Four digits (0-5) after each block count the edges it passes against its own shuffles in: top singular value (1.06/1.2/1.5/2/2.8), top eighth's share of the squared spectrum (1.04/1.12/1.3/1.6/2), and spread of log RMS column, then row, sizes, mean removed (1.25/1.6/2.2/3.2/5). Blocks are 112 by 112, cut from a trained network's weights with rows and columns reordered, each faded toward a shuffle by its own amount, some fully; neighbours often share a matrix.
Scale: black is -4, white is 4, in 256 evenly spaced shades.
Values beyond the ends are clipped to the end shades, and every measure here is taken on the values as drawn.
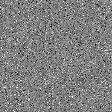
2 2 1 0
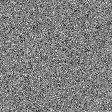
0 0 0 0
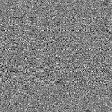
4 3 0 3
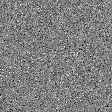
0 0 0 0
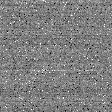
3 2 1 0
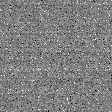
2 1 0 0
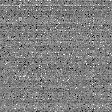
3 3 2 1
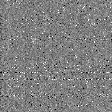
3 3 0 2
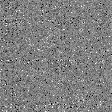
2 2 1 1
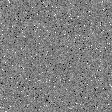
0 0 0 0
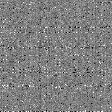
3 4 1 3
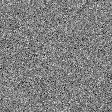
0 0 0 0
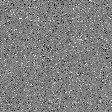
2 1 0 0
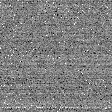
3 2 0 1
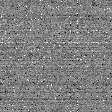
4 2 1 1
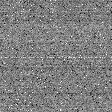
3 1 0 1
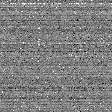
4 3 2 2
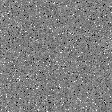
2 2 0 1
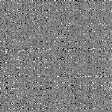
3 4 2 3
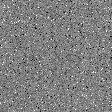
1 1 0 0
